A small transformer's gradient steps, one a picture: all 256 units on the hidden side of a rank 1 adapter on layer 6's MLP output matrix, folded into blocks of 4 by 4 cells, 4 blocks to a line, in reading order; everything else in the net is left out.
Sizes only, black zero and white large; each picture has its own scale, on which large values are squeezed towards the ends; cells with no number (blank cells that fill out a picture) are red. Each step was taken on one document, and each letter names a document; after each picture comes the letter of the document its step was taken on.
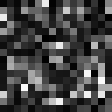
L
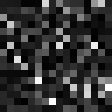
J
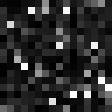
J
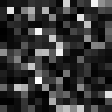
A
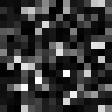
A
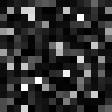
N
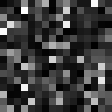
L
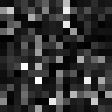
L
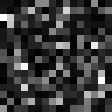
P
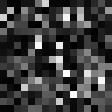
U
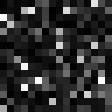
L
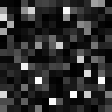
L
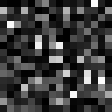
U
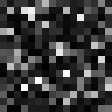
N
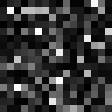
A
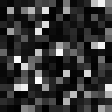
A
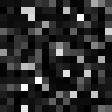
N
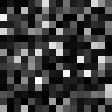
N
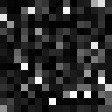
J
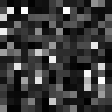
L
